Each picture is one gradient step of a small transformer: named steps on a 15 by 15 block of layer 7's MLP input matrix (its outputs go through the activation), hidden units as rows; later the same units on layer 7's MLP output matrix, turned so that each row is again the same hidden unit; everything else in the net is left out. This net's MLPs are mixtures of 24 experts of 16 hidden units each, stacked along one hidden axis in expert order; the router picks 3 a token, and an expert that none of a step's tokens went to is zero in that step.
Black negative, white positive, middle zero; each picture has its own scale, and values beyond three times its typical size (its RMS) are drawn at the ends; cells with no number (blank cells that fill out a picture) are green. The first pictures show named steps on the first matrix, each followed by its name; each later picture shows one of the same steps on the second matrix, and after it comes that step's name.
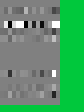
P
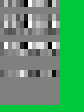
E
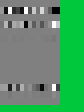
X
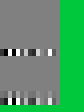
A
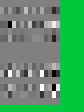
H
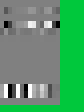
X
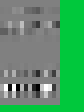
H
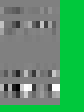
H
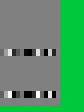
A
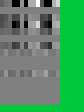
E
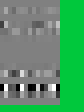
H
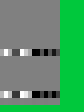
A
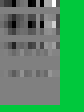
E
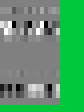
P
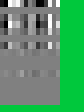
E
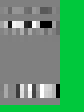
X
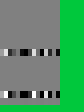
A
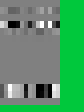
X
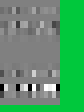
H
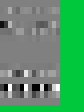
H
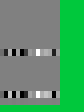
A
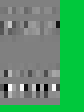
H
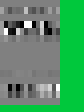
P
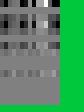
E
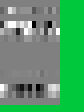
P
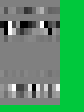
P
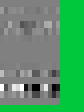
H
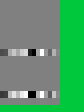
A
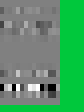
H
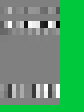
X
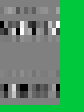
P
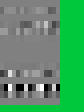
H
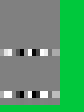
A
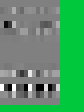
H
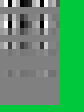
E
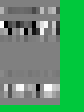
P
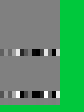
A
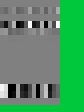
X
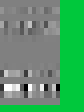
H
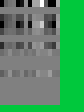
E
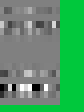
H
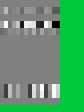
X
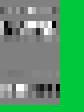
P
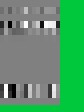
X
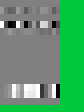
X
